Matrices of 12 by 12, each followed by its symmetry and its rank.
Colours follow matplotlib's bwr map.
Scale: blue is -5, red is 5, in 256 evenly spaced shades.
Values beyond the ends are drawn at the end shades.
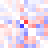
antisymmetric, rank two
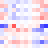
neither, rank two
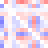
antisymmetric, rank two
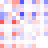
antisymmetric, rank two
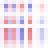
neither, rank one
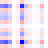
neither, rank one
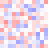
neither, full rank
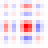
symmetric, rank one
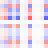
neither, rank one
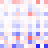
neither, rank two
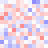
neither, full rank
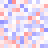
neither, full rank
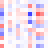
neither, rank two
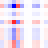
neither, rank one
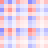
symmetric, rank one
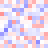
neither, full rank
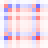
symmetric, rank one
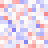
neither, full rank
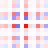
symmetric, rank one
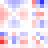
antisymmetric, rank two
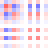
symmetric, rank one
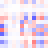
neither, rank two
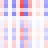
neither, rank one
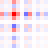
symmetric, rank one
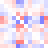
antisymmetric, rank two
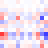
neither, rank two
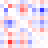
antisymmetric, rank two
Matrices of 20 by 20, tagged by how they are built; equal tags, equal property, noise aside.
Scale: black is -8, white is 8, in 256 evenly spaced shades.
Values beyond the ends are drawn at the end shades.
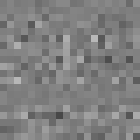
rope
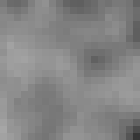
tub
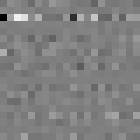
rope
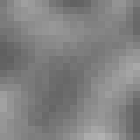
tub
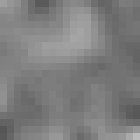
tub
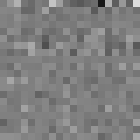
rope
